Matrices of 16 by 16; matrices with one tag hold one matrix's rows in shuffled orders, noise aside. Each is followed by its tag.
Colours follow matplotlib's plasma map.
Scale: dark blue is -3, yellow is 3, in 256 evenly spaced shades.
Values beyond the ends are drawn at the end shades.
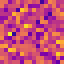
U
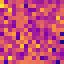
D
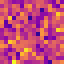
U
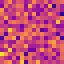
D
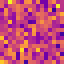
D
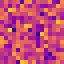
U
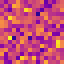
U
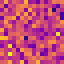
D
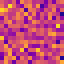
D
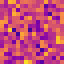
U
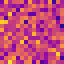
D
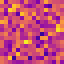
U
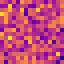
D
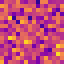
U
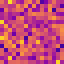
D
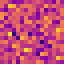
U
